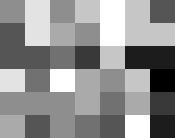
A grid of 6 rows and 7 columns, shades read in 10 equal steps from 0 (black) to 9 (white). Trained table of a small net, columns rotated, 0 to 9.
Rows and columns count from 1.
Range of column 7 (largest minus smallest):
7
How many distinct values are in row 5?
4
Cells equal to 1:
3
